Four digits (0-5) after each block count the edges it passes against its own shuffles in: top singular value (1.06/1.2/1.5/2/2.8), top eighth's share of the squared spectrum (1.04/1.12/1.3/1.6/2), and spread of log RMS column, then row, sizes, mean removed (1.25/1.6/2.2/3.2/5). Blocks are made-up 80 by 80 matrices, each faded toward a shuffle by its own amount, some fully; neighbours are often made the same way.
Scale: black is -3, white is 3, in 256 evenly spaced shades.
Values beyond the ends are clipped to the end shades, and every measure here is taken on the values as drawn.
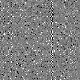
4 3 2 1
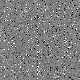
3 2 1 0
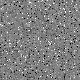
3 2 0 0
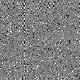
4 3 1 1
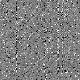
4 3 2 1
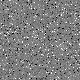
0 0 0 0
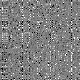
4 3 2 1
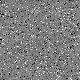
0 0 0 0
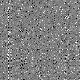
4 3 2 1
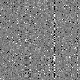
4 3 2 1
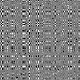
5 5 4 4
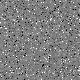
0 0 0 0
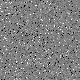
0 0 0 0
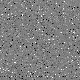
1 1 0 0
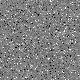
0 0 0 0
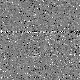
2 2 1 2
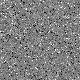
0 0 0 0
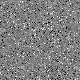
0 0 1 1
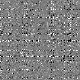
2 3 3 3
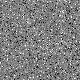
0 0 0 0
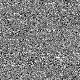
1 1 0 2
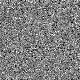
0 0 0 1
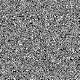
1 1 0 3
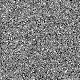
0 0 0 1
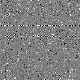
4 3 1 2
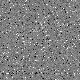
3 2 0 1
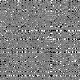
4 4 2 3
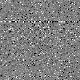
4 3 1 2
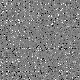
3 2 1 1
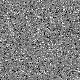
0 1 0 1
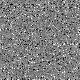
1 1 0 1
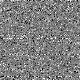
1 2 0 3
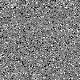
1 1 0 2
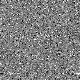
1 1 0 1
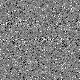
1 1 0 1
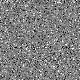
0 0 0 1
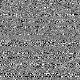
2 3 0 4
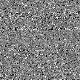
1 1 0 3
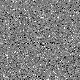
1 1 0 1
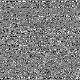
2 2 0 3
